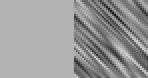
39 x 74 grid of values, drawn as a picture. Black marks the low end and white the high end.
The table splits into one row of 2 panels. Panel 1,1: high, flat. Panel 1,2: middling, slanting down to the right, strong in contrast.
